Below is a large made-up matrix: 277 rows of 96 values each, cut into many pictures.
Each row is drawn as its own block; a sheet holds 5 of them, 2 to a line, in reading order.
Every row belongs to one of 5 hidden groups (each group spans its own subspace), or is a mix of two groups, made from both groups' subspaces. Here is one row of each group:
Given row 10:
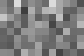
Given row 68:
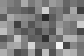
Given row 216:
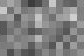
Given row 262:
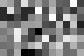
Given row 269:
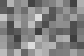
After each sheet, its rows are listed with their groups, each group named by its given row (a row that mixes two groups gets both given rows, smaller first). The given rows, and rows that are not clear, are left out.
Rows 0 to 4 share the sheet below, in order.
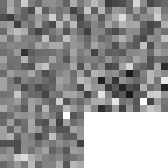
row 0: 262
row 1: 216
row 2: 68
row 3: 68
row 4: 216 and 269
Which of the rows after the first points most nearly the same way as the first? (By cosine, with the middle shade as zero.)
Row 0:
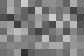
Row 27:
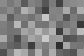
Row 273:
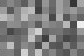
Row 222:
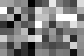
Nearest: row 222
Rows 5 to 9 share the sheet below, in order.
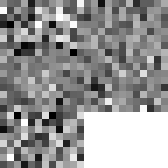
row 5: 216
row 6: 10
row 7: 68
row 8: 269
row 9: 10
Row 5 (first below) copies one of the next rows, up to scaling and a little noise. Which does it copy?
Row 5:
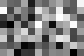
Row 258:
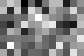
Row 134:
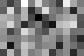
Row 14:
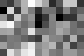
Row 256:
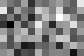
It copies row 256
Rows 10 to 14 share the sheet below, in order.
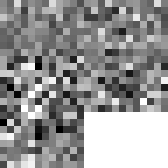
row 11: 262
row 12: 262
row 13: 68
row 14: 216
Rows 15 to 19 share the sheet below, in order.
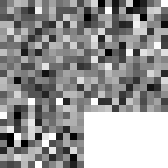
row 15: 262
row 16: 10
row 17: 68
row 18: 10 and 269
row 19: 262
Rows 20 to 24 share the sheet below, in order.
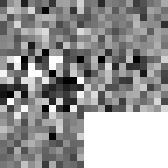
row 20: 68
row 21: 10
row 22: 10 and 216
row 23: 10
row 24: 10
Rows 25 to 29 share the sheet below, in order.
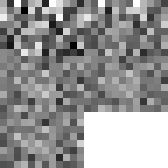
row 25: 10
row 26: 10
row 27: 68
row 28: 68
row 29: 68
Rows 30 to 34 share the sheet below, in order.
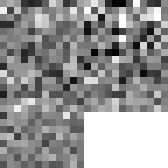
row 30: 216
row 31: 216
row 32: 216 and 269
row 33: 216
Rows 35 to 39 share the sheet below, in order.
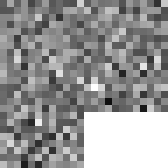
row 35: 10 and 269
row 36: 262
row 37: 10
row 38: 269
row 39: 262
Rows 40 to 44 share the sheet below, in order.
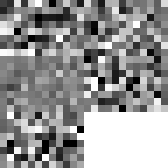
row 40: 216 and 262
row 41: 262 and 269
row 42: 269
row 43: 262
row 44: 10
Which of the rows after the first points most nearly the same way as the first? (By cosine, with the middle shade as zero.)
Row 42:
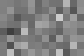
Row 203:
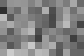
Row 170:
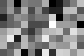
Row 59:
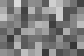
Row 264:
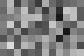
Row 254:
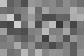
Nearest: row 59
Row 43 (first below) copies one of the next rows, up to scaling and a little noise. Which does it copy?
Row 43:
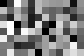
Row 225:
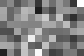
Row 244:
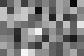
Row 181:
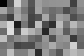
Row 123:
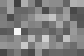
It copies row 181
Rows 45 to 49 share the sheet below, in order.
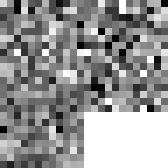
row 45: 10 and 68
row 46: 262
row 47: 216
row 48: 269
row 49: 10 and 269
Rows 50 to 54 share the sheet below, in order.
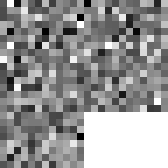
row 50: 10
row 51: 68 and 269
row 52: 262
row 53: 269
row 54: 10
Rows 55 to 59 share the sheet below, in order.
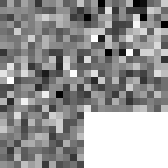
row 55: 262
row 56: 10
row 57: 216
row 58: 262
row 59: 10
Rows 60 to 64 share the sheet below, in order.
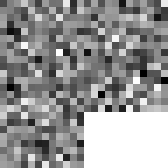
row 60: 269
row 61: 262
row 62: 269
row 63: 10 and 216
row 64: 68
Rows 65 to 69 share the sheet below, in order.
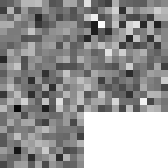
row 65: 216
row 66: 262
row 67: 68
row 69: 68
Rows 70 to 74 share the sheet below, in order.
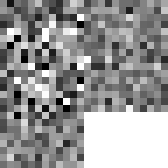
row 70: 10
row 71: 68
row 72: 68
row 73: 68
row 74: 10
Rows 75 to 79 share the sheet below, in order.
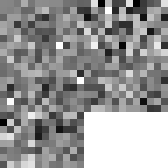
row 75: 68
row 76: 10
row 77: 10
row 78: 68 and 269
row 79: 216
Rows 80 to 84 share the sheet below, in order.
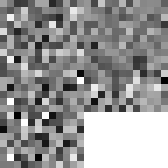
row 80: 10 and 262
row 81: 10
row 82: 10
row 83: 10
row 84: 10
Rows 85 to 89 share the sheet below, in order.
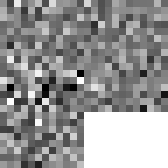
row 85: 10
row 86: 262
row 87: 10
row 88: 269
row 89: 262
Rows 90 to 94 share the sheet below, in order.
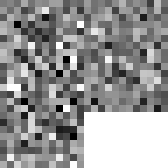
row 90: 68
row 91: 269
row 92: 269
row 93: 216
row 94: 216
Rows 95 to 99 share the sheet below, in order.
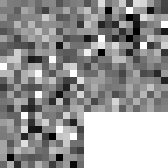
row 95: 68
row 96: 10 and 68
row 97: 216
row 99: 216
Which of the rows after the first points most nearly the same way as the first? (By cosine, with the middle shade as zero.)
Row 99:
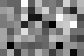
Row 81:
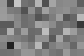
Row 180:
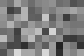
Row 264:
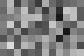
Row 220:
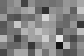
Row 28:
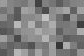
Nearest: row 180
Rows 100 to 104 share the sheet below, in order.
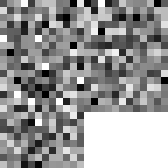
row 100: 269
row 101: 262
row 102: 68
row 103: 10
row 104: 262
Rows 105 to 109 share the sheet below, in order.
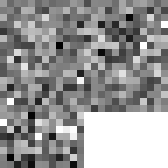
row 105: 68
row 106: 68
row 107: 10
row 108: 216
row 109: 216
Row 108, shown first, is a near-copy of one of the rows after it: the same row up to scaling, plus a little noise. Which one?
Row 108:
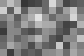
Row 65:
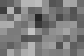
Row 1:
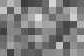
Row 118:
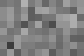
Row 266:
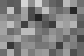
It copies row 1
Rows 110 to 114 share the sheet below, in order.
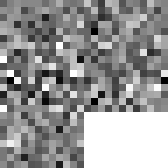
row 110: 68
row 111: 262 and 269
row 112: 262
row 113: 10
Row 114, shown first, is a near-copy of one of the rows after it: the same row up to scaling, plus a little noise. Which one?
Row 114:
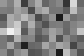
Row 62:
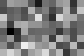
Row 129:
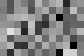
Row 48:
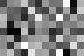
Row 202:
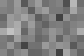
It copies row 202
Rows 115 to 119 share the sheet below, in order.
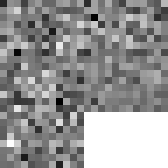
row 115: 68
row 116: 262
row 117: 68
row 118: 216
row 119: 269
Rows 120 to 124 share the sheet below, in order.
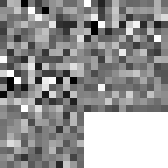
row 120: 68 and 216
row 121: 262
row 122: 262
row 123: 262
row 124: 269
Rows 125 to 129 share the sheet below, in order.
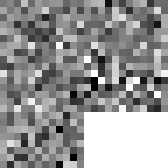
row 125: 68
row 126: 216
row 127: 269
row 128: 262
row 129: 269
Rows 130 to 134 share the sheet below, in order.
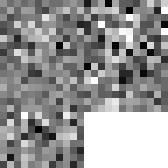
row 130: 68
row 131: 68
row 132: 216
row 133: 216
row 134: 216
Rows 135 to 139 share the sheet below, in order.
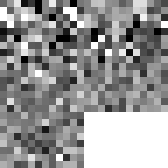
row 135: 216 and 262
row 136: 10
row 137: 216
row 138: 10
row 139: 68
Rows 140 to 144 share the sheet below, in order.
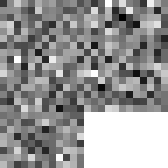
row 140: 262
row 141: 216
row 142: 10
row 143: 262
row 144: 68
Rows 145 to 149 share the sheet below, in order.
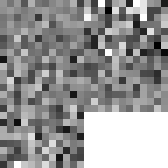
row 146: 10
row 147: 262
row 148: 216
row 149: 68 and 216
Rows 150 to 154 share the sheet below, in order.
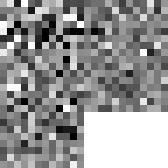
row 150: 10 and 68
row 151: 269
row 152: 269
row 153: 68
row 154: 216
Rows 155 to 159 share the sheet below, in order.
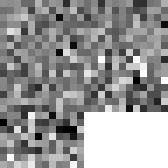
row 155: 269
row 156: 10
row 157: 68 and 262
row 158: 10
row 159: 216
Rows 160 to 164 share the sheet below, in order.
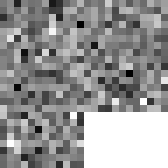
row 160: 10
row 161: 216
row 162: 262
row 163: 68
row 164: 269
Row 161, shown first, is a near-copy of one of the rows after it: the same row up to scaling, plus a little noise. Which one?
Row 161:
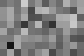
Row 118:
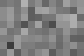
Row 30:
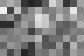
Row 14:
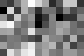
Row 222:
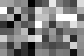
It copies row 118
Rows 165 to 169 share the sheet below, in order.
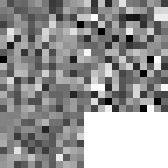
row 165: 10
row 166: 262
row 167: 262
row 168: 269
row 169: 68
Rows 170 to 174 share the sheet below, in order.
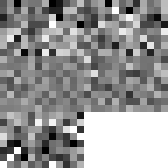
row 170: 10
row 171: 68 and 216
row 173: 68 and 262
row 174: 10 and 262
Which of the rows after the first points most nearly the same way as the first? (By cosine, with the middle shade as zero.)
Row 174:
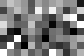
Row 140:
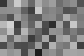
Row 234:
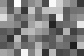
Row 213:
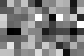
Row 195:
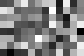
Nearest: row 213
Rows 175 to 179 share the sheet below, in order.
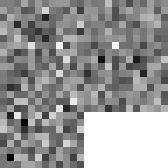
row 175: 68
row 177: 269
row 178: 10
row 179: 10
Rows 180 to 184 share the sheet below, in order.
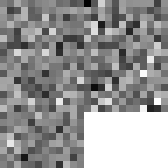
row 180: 68 and 262
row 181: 262
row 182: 68
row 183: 269
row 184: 262 and 269
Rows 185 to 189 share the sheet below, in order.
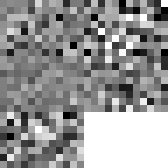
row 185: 269
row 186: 262
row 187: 269
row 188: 68
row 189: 216
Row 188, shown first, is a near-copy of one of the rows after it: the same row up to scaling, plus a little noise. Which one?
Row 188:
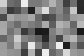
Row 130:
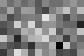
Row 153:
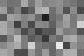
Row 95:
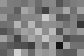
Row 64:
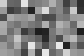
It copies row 64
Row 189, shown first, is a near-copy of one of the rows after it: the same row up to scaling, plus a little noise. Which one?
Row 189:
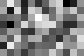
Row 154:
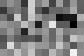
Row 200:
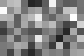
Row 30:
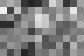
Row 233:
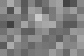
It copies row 233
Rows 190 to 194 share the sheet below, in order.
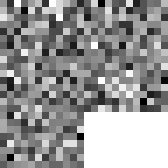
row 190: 10
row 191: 10
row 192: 262
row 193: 68
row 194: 10
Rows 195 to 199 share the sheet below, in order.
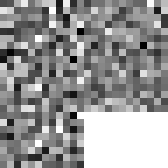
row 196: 68 and 216
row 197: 262
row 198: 269
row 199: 216 and 262
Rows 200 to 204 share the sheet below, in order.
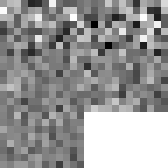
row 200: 216
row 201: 216
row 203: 216 and 269
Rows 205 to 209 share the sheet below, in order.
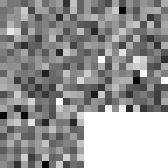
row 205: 269
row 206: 262
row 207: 68
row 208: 10
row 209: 68
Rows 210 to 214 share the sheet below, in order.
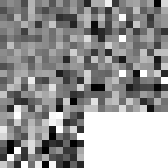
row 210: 216
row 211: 269
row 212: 68 and 269
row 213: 10 and 269
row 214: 10
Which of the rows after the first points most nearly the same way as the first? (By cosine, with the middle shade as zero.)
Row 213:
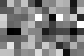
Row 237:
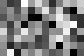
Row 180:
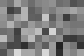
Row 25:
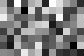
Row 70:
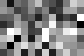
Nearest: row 25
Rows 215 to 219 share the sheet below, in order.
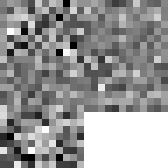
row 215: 269
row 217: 262
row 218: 262
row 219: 68 and 216
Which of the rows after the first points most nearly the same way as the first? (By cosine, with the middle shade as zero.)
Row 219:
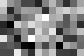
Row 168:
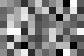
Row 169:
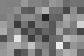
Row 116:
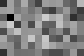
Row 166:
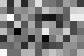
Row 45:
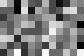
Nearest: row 45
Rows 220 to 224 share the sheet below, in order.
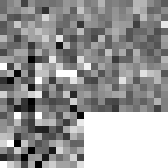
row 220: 68
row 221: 10
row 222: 216
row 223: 216
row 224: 262
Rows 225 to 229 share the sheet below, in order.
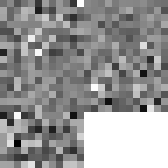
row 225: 262
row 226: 68
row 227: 262
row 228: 269
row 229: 262
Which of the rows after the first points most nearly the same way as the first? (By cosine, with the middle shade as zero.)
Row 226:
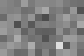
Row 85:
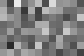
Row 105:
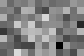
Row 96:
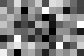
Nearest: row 96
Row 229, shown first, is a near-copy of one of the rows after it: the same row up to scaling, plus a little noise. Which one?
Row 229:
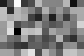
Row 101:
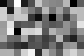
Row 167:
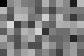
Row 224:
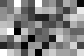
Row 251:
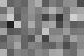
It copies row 101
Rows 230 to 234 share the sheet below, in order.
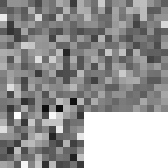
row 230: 269
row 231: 10
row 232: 10 and 269
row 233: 216
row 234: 10
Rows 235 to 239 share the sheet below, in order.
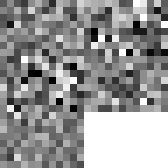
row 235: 68 and 216
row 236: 10 and 262
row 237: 216
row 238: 68
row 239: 10
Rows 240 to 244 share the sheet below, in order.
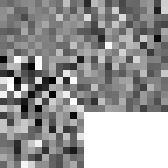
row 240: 269
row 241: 68 and 269
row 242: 262
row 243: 10
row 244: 262
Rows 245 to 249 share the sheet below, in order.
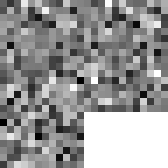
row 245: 216
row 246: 216
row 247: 10
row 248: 68 and 216
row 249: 68 and 216
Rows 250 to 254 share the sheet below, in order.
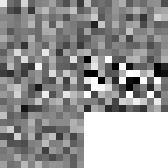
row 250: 68
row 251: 262
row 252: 262
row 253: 262
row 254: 262
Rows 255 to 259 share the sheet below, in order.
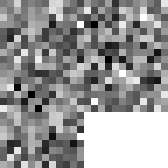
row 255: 10
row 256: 216
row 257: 262
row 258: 216
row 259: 10
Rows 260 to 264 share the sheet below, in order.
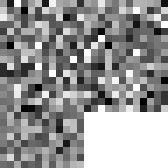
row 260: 10
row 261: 10 and 262
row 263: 68
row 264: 10 and 216
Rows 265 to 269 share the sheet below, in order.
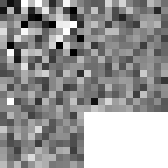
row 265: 216
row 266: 216
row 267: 10
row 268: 10 and 269
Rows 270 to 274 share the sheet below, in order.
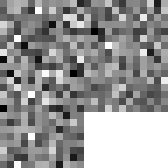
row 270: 10 and 262
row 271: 269
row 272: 262
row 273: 10 and 262
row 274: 68 and 269
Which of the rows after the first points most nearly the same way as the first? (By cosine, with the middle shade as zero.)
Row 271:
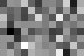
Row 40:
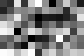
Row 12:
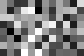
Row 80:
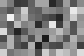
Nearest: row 12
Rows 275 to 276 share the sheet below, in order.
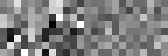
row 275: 10
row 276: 269
